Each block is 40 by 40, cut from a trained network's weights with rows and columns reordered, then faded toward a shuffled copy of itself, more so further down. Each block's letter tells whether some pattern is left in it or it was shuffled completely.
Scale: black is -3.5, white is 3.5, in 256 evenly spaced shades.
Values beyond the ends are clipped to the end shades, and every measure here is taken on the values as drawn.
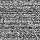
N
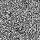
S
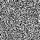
N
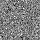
S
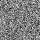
S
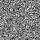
N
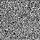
N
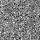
S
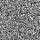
S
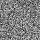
S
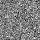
S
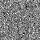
N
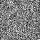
N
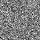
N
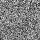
S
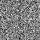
N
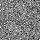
S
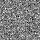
S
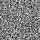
S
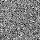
N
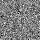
S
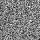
S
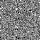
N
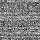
N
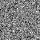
S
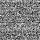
N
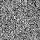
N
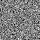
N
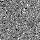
S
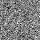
S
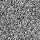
S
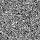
S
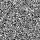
S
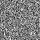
N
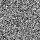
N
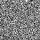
S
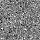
N
